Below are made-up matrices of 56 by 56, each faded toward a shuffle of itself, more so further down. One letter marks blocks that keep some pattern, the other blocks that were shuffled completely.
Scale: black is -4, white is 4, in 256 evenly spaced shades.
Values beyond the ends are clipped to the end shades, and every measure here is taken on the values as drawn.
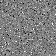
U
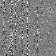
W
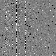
W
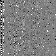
W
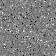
U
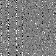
W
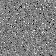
U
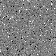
U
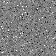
U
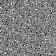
U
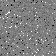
U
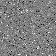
U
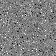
U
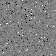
U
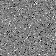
U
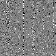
W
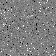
U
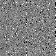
W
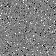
U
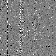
W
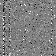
W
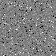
U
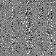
W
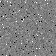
U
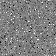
U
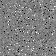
U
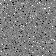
U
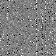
W
